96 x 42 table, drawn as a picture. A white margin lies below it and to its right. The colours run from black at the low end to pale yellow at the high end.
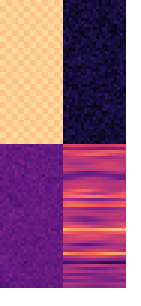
It is made of 2 by 2 panels. Panel 1,1: very high, checkered, faint in contrast. Panel 1,2: very low, fine-grained, faint in contrast. Panel 2,1: low, fine-grained, faint in contrast. Panel 2,2: middling, streaked across, strong in contrast.
